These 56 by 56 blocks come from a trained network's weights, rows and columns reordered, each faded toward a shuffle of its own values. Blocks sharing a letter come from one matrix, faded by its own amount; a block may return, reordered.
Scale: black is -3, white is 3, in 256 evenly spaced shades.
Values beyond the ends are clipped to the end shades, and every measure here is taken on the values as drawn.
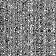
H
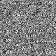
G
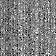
H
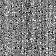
H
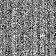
H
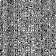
H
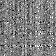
H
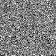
G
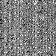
H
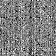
H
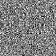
G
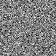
G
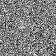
G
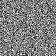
G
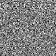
G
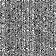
H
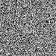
G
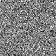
G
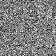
G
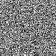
G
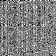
H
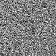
G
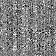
H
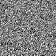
G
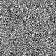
G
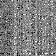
H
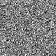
G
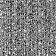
H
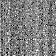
H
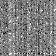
H
